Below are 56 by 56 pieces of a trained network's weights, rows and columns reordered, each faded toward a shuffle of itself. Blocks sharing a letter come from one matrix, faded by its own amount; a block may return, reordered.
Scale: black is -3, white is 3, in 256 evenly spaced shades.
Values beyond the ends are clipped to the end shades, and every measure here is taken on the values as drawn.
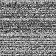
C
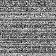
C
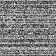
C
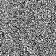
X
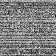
C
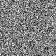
X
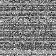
C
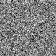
X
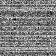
C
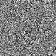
X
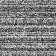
C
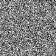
X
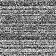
C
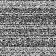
C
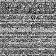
C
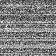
C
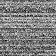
C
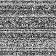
C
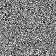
X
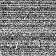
C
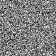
X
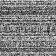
C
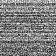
C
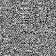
X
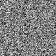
X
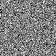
X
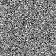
X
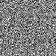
X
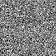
X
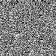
X
